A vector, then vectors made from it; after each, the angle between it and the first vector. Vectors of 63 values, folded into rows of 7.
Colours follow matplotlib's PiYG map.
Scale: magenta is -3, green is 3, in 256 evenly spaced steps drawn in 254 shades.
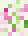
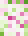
orthogonal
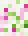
nearly parallel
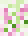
nearly parallel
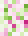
nearly opposite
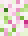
nearly opposite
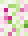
nearly parallel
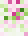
partly opposed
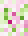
nearly opposite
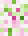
partly opposed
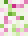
orthogonal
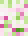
partly aligned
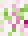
nearly opposite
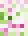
partly opposed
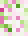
orthogonal
